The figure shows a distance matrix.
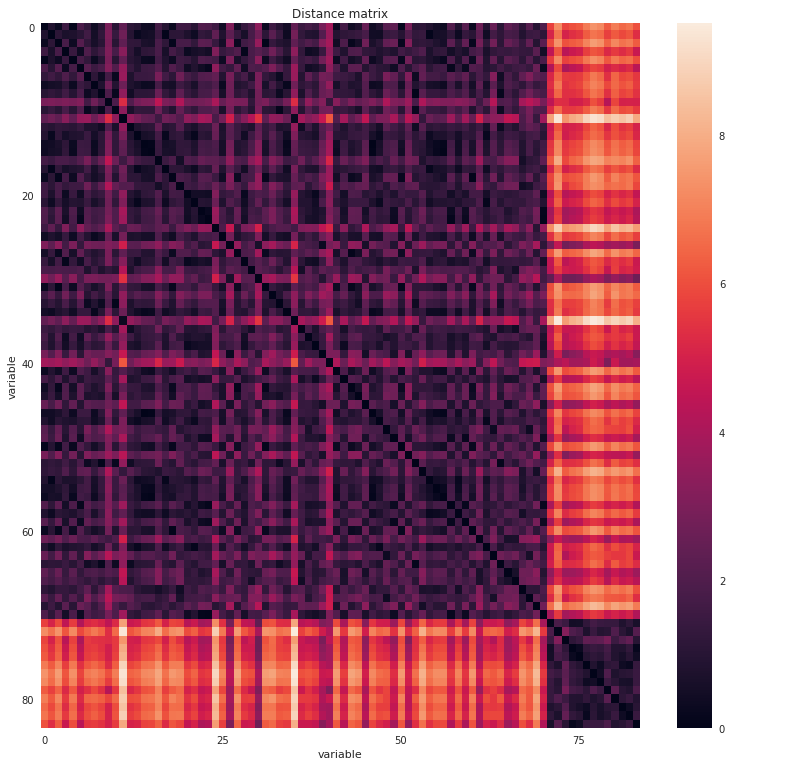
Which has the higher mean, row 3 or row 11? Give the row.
11
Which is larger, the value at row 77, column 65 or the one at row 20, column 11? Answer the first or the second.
the first
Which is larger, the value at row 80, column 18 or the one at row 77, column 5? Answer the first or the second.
the first
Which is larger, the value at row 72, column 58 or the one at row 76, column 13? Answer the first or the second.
the first
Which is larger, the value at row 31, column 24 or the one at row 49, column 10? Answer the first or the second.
the second
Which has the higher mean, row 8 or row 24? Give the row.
24
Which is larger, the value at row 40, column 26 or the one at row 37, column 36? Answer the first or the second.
the first
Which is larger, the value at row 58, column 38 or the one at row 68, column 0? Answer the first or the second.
the second
